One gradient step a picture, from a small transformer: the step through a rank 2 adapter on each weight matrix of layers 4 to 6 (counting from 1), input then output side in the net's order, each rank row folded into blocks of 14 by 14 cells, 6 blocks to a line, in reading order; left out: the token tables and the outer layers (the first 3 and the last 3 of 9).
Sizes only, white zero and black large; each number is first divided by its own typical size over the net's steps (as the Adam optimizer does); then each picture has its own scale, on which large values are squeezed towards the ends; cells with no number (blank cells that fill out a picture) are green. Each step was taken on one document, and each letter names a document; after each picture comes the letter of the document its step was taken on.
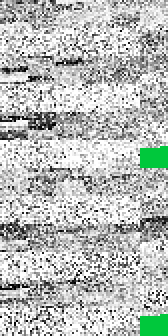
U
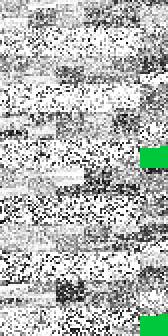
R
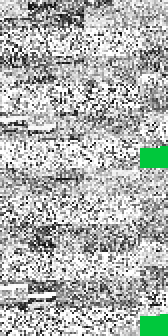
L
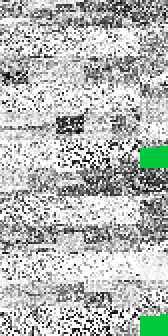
R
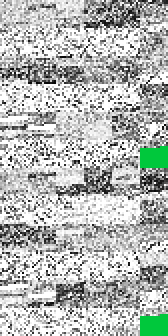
R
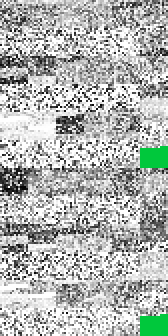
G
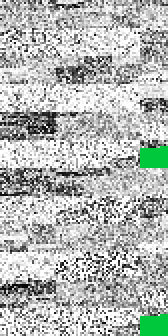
G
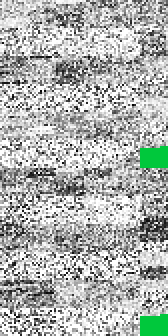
G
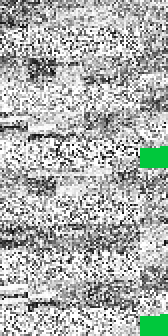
L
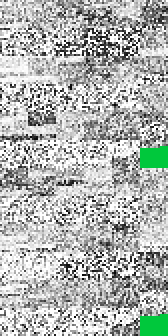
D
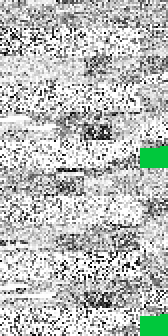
G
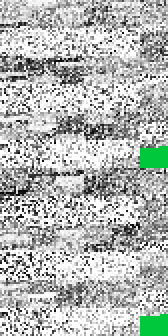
R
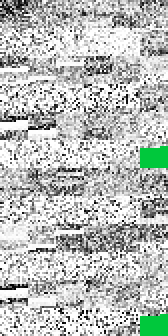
U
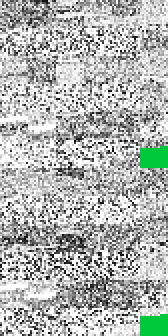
L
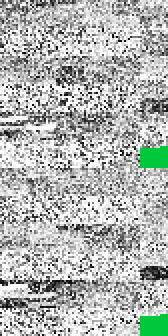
L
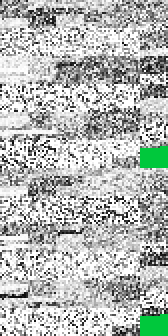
D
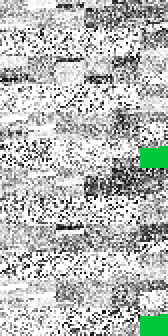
R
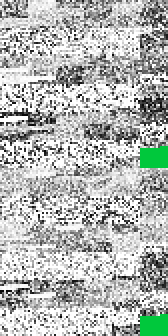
D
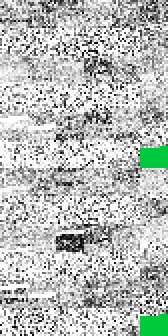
U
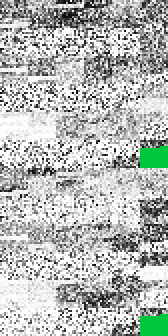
G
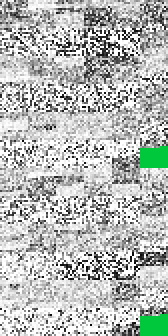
D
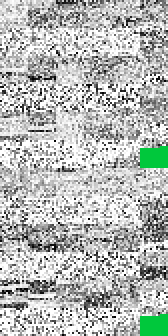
G
